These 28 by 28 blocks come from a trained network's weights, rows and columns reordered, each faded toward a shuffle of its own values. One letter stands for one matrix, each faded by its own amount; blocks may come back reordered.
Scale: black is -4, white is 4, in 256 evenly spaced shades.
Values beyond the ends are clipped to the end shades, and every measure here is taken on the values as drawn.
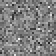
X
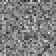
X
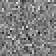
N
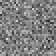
X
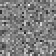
X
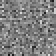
N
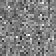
N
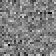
N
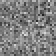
X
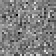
N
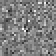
N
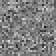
X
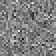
X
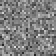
X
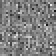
N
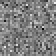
N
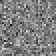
X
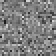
X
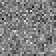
X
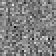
N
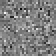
N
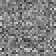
X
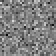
N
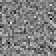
X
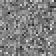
N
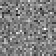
N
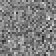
X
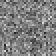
X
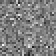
X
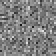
N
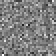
N
